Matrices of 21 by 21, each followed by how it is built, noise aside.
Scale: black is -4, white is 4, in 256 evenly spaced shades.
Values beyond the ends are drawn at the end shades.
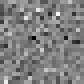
noise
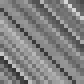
Toeplitz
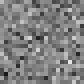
noise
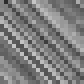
Toeplitz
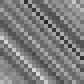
Toeplitz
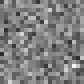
noise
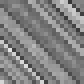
Toeplitz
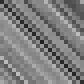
Toeplitz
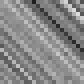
Toeplitz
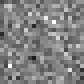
noise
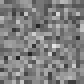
noise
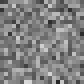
noise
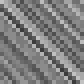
Toeplitz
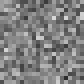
noise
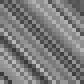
Toeplitz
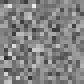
noise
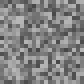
noise
